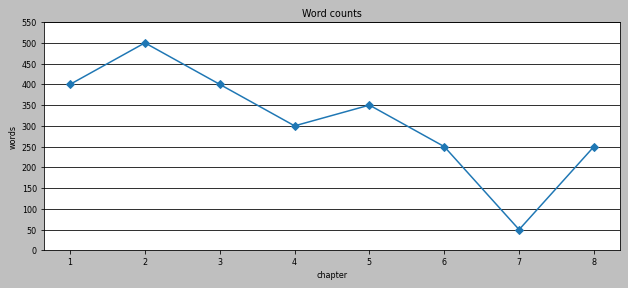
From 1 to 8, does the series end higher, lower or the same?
lower
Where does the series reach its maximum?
2
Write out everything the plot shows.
Title: Word counts
x-axis: chapter, ticks 1 2 3 4 5 6 7 8
y-axis: words, ticks 0 50 100 150 200 250 300 350 400 450 500 550
Values:
400 500 400 300 350 250 50 250
